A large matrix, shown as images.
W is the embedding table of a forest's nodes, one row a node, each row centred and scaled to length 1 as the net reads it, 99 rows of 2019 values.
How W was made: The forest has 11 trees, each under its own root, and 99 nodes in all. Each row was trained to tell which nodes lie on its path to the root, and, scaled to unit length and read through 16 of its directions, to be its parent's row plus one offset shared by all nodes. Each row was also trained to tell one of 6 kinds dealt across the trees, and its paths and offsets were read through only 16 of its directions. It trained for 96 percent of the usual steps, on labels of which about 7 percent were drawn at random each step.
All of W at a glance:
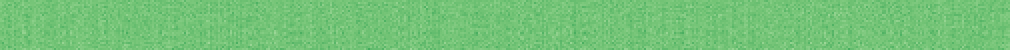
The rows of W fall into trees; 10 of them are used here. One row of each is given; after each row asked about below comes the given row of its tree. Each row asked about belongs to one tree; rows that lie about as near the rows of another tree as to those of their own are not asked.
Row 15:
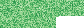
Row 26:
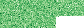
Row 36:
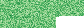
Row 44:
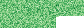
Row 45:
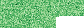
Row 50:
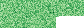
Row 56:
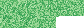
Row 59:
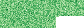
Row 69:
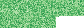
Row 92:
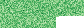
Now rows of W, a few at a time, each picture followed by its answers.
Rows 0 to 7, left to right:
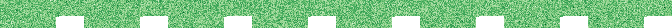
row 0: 36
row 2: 50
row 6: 36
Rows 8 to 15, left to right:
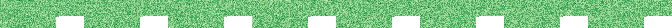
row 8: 50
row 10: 26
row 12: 56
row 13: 36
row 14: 36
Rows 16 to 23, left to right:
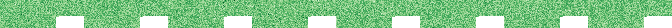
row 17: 56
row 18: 45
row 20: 59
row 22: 36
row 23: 56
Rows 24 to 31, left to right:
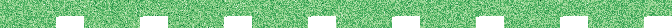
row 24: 45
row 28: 92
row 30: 92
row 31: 26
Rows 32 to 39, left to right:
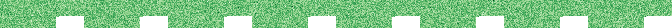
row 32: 26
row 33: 56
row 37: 36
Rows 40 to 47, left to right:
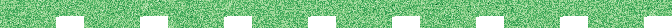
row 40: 45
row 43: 45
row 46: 92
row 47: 36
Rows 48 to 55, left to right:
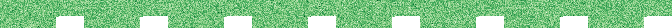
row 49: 56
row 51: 26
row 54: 50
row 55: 56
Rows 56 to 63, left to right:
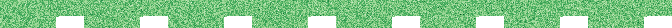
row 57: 44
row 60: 26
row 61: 45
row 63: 26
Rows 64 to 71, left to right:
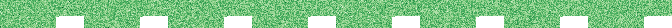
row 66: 56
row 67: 45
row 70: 45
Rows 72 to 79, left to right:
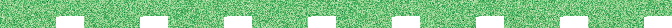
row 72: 26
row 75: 92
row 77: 36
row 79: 15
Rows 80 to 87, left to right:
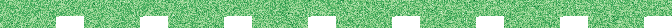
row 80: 26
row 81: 36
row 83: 56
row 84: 92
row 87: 45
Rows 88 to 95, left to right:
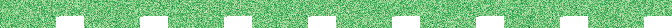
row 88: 69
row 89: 92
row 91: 56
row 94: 45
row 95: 44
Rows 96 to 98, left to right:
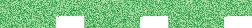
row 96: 26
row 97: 59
